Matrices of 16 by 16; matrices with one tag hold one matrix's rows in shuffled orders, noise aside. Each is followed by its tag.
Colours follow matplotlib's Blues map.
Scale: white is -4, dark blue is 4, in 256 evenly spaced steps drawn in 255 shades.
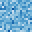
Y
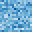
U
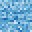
U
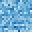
U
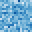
U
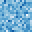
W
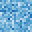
Y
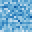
U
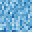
Y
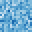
Y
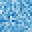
Y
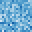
Y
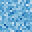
W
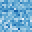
U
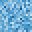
W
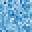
W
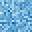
Y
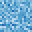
Y
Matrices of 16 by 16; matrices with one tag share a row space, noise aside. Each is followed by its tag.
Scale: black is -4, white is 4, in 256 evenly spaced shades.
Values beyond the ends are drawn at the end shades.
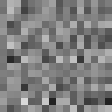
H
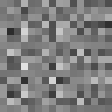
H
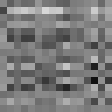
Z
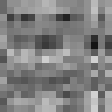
Z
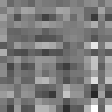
Z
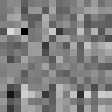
H
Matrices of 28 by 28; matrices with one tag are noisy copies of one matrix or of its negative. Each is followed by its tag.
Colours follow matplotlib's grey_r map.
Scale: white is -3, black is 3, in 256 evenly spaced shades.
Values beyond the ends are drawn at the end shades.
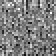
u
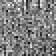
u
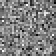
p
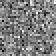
p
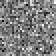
p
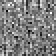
u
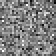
p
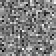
p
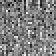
u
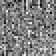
u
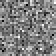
p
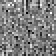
u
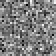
p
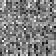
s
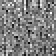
u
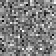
p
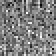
u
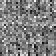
s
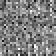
s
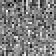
u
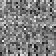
s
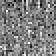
u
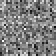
s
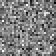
p
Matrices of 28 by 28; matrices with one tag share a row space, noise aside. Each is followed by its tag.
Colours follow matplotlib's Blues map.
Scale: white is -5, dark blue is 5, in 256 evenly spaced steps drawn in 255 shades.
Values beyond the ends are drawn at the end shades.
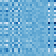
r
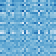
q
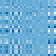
r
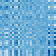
r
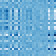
r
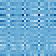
q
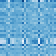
q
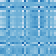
q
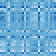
q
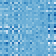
r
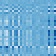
r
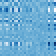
r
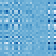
r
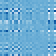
r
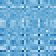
q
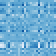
q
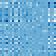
r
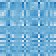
q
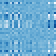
r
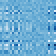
r
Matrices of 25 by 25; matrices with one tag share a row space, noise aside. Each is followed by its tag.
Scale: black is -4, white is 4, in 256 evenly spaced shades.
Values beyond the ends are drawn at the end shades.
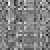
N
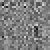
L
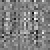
L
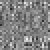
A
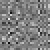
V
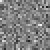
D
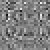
N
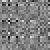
V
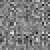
A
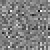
V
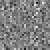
L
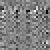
D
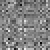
N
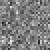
V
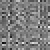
V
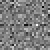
A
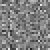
V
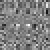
D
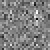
L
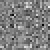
A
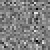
L
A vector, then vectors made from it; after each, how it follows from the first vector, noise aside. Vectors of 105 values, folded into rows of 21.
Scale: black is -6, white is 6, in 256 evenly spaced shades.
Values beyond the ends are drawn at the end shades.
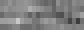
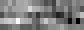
scaled up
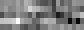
scaled up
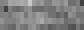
wrapped around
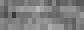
wrapped around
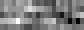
scaled up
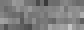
wrapped around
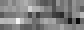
scaled up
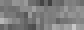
wrapped around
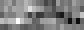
scaled up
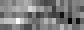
scaled up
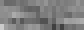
wrapped around
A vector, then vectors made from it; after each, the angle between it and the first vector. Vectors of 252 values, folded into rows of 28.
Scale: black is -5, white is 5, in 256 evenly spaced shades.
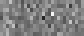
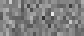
nearly parallel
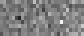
orthogonal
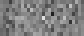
nearly opposite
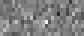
orthogonal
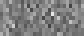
nearly parallel
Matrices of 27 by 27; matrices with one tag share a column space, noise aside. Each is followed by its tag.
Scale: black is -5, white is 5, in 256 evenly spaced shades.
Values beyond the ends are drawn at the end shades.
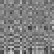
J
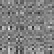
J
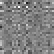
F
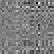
F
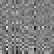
J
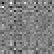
F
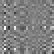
J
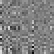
J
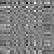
F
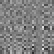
J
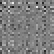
F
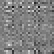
F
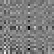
J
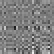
J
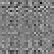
F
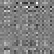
F
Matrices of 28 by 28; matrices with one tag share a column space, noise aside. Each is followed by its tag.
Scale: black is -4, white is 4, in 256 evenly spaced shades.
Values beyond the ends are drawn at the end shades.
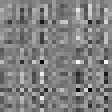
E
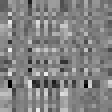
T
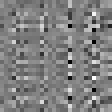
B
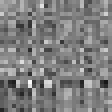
T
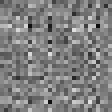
B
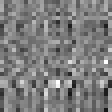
T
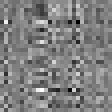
E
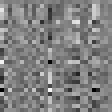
E
